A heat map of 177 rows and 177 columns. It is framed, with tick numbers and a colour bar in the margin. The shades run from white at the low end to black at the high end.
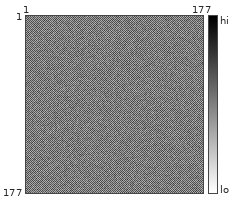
Histogram: two levels. Seam: none. Slope: none. Grain: checkered. Average level on the scale: 50%. Odd rows or columns: none.
